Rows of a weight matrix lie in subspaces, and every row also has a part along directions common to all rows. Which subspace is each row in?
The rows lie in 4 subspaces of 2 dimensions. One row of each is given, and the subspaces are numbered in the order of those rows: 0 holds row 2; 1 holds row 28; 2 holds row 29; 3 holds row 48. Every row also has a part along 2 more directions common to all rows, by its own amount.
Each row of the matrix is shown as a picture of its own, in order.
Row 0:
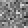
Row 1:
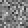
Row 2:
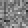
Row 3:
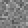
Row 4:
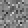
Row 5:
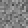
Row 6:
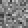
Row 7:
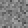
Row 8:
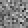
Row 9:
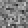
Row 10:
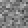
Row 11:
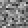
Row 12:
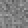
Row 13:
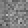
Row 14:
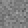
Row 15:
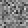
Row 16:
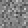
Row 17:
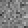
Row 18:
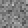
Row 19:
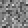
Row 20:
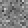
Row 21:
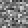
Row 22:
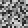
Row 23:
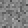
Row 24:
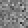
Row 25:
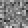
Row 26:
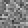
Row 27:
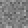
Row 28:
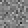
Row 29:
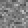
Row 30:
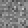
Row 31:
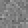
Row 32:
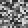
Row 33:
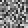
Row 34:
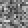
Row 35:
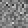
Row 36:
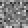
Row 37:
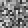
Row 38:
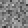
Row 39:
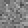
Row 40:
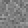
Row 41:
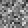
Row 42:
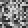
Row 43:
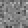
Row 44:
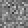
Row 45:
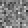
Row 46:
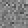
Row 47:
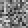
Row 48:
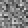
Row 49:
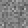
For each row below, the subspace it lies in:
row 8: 3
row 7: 2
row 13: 0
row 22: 2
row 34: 0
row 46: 1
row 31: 3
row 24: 3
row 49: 1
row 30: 1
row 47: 0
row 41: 2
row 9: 2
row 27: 0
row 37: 0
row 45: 0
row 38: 2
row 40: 3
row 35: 1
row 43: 0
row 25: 0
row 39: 3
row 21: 2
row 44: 1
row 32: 2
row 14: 3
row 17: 3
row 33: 1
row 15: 1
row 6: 3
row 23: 2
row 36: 0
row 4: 1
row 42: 0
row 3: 3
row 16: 1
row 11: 2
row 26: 3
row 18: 2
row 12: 3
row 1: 1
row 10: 2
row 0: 3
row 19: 2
